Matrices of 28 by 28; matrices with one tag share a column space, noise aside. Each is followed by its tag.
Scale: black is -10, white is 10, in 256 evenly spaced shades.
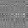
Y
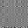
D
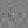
Y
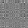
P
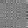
P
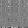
D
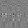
Y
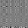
D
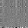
D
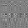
Y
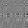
Y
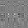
Y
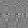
Y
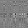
Y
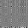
D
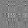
Y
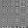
D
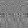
Y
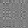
P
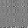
D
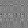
Y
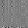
D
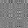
P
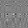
Y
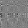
Y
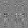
Y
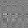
Y
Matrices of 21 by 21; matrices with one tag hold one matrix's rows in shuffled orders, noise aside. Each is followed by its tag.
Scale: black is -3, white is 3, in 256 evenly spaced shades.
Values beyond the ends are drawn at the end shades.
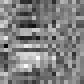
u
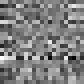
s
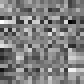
s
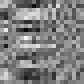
u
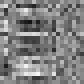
u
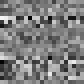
s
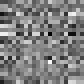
s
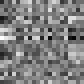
s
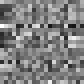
s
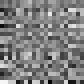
s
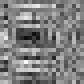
u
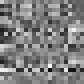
s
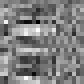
u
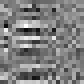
u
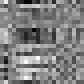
u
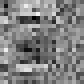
u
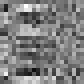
u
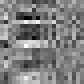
u
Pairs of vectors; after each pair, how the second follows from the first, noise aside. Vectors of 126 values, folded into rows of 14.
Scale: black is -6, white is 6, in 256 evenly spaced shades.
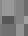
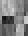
scaled up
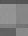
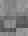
wrapped around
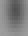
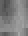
wrapped around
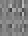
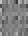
wrapped around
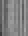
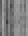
wrapped around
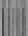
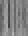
wrapped around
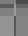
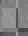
wrapped around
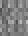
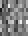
scaled up
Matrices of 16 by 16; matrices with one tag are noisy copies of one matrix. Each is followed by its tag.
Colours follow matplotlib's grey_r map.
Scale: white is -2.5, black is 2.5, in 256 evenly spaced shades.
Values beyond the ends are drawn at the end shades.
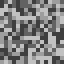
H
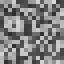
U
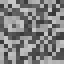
U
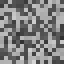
H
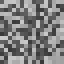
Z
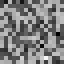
H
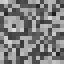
U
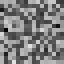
U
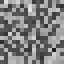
Z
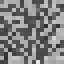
Z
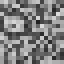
U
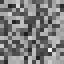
Z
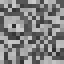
U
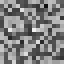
U
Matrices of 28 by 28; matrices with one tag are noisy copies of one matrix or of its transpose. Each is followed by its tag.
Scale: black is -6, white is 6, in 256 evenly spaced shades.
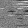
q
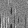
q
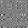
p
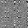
p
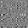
p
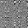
p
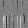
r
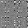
p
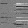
r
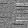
r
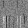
r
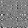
p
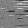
q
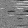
q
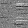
r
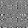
p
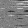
q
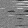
q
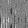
q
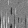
q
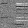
r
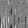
q
